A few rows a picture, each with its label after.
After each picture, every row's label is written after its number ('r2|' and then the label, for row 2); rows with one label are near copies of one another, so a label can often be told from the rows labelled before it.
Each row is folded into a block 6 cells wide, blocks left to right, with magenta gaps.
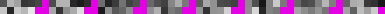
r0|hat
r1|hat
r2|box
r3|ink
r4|hat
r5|ink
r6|ink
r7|hat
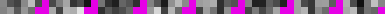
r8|ink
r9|hat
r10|box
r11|ink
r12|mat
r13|box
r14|ink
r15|ink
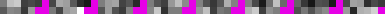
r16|mat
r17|hat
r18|mat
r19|ink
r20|ink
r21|ink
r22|box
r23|hat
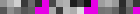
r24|mat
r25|hat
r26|mat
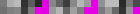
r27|mat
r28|ink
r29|mat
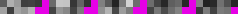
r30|hat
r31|mat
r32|ink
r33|box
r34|box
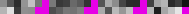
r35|ink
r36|box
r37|hat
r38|hat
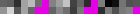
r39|ink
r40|mat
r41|box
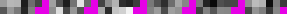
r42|mat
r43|ink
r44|hat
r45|ink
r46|box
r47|mat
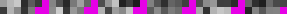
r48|mat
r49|ink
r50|hat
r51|box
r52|hat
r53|box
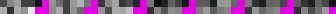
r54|hat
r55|ink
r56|hat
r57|box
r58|ink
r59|box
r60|box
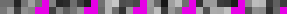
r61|ink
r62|box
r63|mat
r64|ink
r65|hat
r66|mat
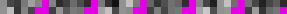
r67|ink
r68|box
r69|ink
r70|box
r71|ink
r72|box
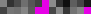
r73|box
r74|box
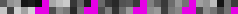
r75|hat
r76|mat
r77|box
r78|ink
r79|mat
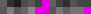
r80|box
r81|box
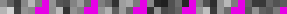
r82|ink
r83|ink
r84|ink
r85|box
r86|ink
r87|box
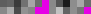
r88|ink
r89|ink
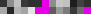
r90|hat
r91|mat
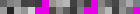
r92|hat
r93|mat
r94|ink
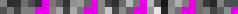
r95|box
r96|ink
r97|ink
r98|ink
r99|box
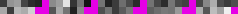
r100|hat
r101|mat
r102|box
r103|box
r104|hat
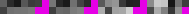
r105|box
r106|box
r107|hat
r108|mat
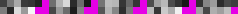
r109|hat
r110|mat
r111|mat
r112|hat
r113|hat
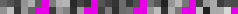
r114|ink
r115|mat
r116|box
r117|ink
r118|hat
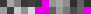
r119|hat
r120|mat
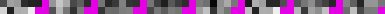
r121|hat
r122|mat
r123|box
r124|box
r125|ink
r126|hat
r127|hat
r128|ink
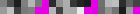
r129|ink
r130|hat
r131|mat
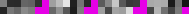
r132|box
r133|mat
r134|hat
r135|mat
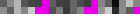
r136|hat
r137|box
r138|ink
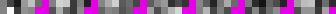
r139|ink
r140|mat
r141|mat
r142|hat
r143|ink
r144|box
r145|mat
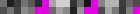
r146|box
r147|mat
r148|mat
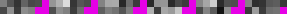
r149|box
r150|mat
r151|mat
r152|hat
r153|mat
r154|box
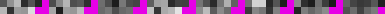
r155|hat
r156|hat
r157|box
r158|hat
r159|ink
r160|mat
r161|box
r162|box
